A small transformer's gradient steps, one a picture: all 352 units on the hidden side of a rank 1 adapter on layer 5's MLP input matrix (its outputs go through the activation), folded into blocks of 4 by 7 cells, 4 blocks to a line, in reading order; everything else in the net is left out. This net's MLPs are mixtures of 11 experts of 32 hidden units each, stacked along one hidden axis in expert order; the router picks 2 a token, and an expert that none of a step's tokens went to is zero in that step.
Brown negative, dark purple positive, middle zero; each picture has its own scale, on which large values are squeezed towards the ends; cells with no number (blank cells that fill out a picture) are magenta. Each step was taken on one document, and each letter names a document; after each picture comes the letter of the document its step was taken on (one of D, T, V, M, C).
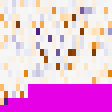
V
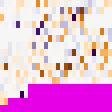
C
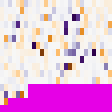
V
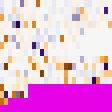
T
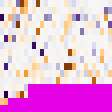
T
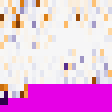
T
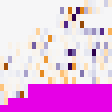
C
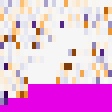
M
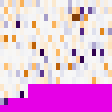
V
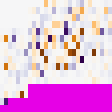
V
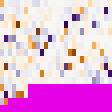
T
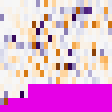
V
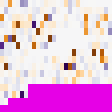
M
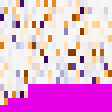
T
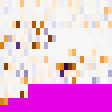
M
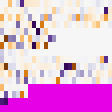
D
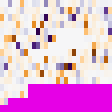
M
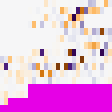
C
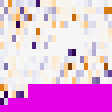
D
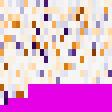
M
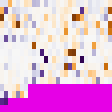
D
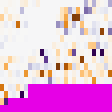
C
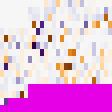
M
